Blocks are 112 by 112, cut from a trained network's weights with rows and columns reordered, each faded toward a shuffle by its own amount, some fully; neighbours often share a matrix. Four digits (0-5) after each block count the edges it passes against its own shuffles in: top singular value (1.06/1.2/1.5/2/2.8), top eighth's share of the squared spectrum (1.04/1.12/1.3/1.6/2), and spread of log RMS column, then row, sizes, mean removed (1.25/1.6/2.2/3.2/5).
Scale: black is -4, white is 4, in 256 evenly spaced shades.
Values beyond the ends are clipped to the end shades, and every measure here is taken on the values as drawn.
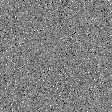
0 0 0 0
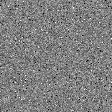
2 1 0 0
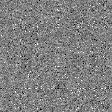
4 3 2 2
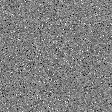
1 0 0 0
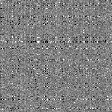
4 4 2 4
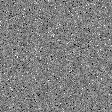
1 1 0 0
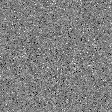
1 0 0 0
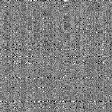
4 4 2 3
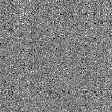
3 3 1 2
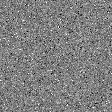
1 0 0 0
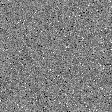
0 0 0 0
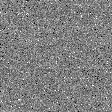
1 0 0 0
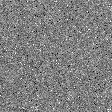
0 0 0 0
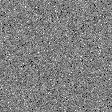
0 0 0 0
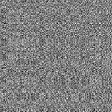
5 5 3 3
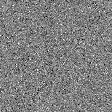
2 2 0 0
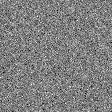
1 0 0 0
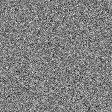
2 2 0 0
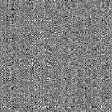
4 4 2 3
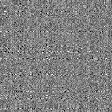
3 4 1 3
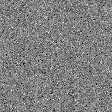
1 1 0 0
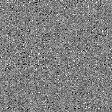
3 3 1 2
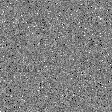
2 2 0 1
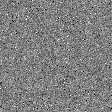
1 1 0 0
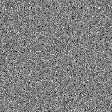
3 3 1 2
